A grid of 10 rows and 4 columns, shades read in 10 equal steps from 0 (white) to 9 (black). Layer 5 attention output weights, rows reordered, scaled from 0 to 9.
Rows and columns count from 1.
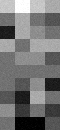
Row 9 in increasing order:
4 5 7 7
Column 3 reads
2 5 4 3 4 5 4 3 5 9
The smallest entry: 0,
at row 1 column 2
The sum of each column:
48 50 44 54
